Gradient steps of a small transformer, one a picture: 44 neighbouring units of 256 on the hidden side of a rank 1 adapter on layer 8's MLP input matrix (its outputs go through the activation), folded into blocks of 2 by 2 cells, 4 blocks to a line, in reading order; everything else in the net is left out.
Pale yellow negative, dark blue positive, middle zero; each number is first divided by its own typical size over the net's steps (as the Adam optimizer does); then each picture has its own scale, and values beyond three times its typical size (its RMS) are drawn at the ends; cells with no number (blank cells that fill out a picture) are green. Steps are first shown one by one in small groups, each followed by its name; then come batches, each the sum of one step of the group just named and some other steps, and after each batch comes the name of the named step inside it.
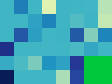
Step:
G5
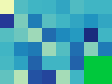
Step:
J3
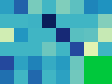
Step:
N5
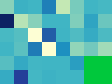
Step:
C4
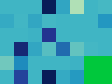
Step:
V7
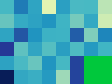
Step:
G5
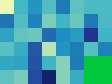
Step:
J3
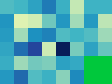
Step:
C4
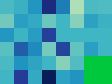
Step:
V7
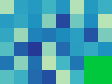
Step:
J3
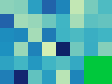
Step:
C4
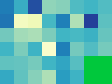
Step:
C4
